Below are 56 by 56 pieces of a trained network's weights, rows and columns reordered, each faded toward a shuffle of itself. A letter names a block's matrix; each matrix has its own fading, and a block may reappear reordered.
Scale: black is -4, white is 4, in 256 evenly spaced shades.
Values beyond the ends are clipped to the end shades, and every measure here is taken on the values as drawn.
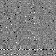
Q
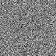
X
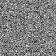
X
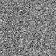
X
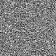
X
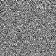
X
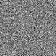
X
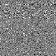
Q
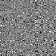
Q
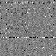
Q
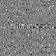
Q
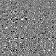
Q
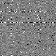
Q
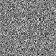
X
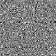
Q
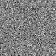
X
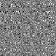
Q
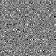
Q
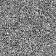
X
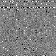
Q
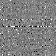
Q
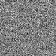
X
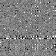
Q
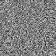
X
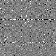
Q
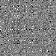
Q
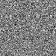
X
